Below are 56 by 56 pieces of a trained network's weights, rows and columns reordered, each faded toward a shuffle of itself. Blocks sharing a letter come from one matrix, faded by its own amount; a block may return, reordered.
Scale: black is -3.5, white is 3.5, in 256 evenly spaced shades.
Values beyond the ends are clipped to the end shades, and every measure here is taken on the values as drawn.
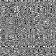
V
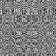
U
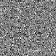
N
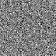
N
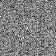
N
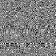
V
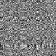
V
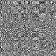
V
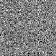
N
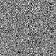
N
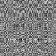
U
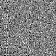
N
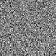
N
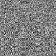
V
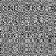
U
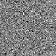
N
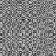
U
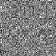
V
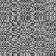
U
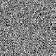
N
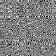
V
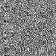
N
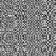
U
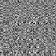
U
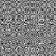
U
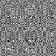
U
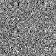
N
